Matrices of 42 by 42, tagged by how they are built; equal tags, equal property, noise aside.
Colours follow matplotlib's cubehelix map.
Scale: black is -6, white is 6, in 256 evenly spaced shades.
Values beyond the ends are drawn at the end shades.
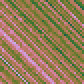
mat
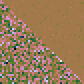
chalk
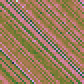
mat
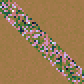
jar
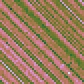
mat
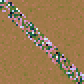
jar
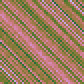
mat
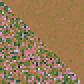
chalk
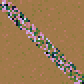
jar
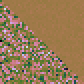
chalk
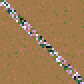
jar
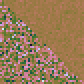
chalk
